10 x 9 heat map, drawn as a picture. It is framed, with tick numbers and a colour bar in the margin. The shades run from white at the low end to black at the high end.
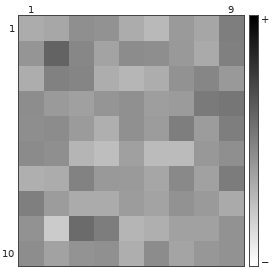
The bottom left is the roughest part. The bottom right is the smoothest part. Fine speckle covers the field. Neither half mirrors the other.
